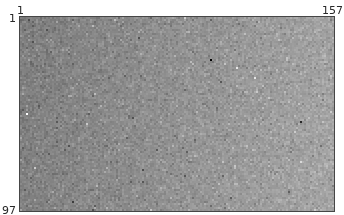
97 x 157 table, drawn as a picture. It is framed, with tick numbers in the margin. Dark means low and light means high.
Slope: up to the right. Stripes: none. Average level on the scale: 60%. Grain: fine.
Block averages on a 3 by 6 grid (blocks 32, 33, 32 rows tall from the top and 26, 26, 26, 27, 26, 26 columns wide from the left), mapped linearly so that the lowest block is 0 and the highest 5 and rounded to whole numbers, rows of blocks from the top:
012345 / 012345 / 012345
